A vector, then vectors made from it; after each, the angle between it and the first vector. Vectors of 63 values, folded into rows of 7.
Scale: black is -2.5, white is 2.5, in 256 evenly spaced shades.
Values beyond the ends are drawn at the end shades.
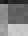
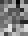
partly aligned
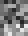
partly aligned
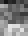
nearly parallel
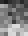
nearly parallel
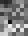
partly aligned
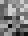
partly opposed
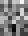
partly opposed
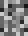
orthogonal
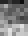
nearly parallel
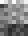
nearly opposite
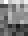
nearly opposite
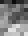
nearly parallel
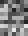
partly aligned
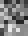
partly aligned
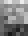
nearly opposite
